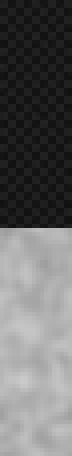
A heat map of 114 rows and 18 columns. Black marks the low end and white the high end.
It is made of 2 by 1 panels. Panel 1,1: very low, checkered, faint in contrast. Panel 2,1: high, blotchy, faint in contrast.
